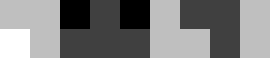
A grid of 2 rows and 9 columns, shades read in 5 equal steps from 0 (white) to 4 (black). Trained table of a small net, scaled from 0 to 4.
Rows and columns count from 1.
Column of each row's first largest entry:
3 3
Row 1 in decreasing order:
4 4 3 3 3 1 1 1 1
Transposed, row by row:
1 0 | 1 1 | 4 3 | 3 3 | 4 3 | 1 1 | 3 1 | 3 3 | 1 1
